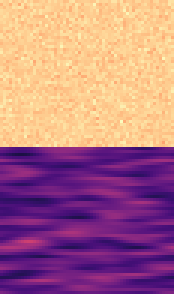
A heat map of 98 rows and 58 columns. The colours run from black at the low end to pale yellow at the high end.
The table splits into 2 rows of 1 panel. Panel 1,1: very high, fine-grained, faint in contrast. Panel 2,1: low, streaked across.
